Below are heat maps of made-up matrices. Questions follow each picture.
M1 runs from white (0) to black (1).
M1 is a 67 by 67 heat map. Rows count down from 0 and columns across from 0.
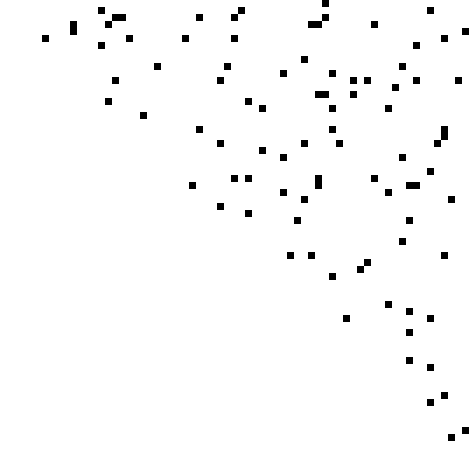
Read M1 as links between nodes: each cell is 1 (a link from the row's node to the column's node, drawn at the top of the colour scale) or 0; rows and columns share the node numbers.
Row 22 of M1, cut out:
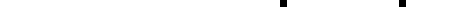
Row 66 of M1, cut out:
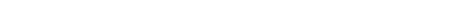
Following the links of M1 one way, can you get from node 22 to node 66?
yes
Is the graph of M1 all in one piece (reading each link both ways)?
no
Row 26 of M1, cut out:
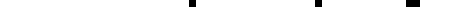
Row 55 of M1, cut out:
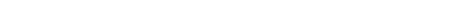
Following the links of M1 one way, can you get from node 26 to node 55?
yes
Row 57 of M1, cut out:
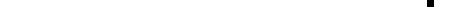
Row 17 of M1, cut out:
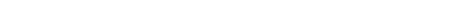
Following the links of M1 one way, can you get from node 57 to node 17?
no
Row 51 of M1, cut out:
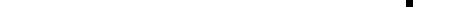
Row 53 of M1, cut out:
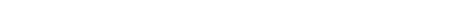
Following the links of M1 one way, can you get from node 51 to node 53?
no
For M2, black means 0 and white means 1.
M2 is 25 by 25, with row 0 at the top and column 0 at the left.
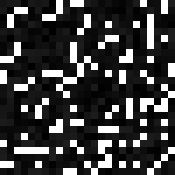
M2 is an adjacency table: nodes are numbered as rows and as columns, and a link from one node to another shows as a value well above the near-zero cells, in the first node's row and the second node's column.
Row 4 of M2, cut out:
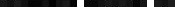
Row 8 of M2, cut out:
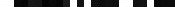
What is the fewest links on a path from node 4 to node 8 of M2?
2
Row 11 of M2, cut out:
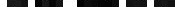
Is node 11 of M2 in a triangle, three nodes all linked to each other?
yes
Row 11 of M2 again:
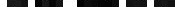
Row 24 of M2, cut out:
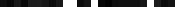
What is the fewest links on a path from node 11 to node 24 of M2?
2
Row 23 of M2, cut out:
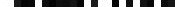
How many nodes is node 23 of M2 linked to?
9
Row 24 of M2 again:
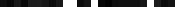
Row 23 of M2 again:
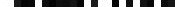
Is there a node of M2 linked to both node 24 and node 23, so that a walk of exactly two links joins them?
no
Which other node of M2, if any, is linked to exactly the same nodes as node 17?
node 0
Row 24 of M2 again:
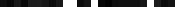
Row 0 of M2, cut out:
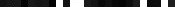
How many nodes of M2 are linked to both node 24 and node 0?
1
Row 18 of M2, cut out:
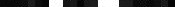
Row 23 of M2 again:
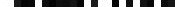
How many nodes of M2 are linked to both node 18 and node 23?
2
